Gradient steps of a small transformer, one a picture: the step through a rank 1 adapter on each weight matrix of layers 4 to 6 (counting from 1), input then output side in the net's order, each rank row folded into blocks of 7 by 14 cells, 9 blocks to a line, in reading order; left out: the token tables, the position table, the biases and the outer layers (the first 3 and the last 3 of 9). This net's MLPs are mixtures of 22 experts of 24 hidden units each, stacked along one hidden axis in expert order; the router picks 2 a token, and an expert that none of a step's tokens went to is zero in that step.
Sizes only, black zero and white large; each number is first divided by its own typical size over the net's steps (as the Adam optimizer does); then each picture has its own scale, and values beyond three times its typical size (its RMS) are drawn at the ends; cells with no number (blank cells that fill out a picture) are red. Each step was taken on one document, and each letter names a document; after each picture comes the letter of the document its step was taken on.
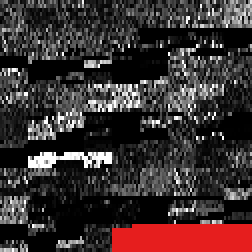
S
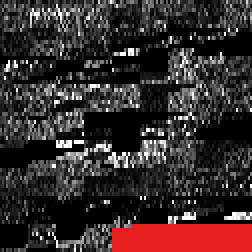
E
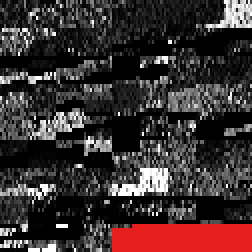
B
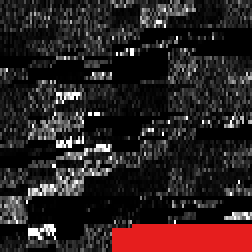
E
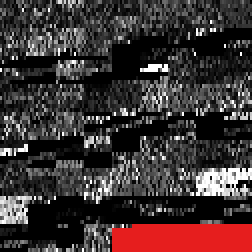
B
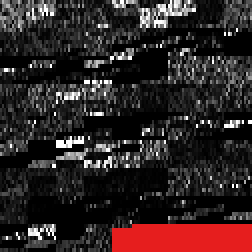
E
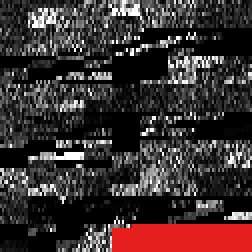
S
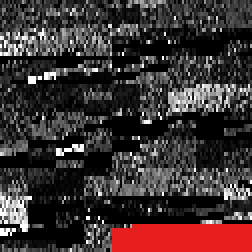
B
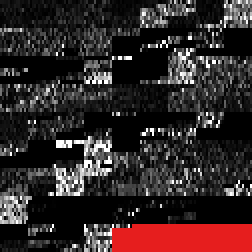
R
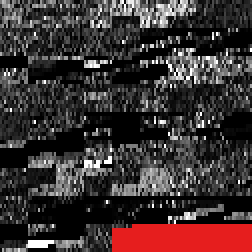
S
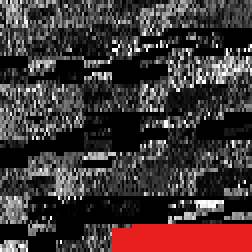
S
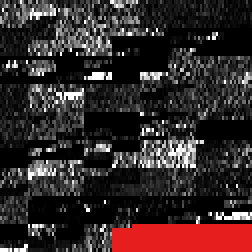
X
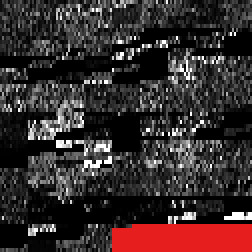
E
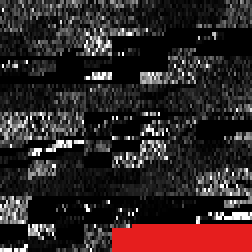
X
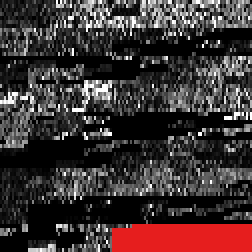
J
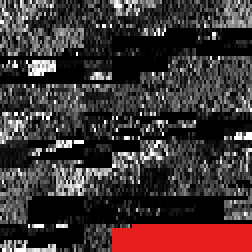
X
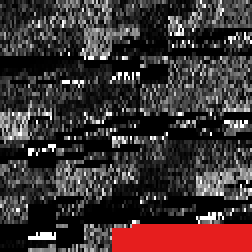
J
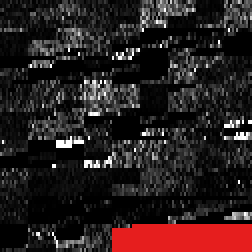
E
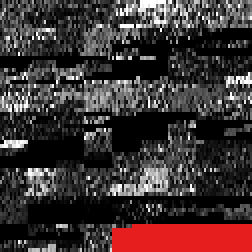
J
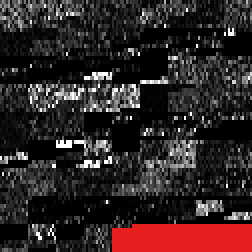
E
